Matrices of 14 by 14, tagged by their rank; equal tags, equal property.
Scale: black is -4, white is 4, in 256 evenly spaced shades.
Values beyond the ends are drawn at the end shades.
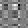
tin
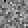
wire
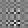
tin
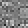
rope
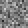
wire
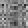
rope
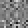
rope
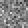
wire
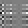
tin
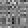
rope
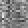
rope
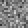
wire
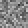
wire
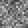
wire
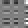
tin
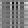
tin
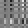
tin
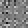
rope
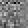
rope
